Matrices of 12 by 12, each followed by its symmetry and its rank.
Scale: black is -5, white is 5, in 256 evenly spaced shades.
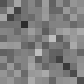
symmetric, full rank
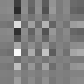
neither, rank one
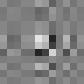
symmetric, rank one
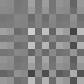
symmetric, rank one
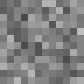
neither, full rank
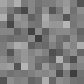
symmetric, full rank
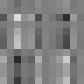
neither, rank one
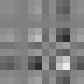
symmetric, rank one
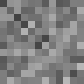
symmetric, full rank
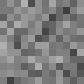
neither, full rank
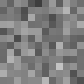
neither, full rank
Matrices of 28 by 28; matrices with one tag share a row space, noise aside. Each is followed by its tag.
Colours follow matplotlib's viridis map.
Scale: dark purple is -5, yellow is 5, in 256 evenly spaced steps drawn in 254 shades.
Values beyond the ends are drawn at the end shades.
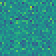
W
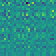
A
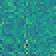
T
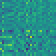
T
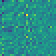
T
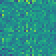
T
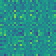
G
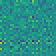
W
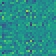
T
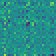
A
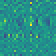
G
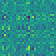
A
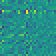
T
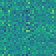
A
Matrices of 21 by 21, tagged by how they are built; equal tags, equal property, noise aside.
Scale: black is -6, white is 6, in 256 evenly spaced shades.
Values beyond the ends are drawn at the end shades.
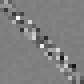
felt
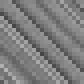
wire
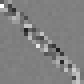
felt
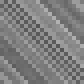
wire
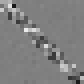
felt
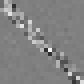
felt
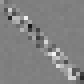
felt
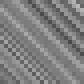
wire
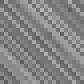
wire
